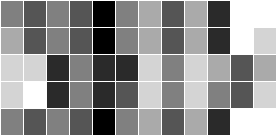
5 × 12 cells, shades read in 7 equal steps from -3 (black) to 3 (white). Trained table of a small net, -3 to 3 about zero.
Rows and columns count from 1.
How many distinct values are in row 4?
5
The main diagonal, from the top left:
0 -1 -2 0 -3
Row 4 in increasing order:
-2 -2 -1 -1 0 0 0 2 2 2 2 3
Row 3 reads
2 2 -2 0 -2 -2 2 0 2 1 -1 1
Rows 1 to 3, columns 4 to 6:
-1 -3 0 | -1 -3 0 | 0 -2 -2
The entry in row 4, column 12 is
2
